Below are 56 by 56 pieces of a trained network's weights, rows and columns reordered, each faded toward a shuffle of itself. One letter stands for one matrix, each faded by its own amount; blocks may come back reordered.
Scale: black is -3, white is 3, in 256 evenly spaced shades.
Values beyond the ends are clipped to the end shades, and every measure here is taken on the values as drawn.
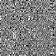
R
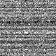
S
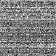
S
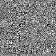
R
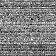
S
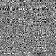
R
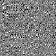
R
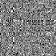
R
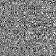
R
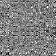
R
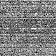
S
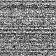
S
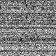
S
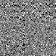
R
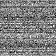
S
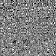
R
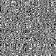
R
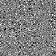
R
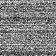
S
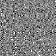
R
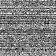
S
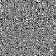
R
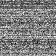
S
